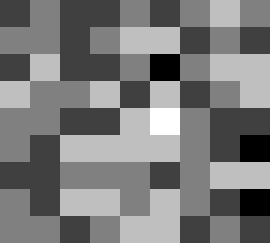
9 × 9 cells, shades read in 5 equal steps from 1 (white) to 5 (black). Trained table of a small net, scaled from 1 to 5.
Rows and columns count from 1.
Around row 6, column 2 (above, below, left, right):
3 4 3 2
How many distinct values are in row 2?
3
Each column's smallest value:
2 2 2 2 2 1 3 2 2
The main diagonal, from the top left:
4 3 4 2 2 2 3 4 4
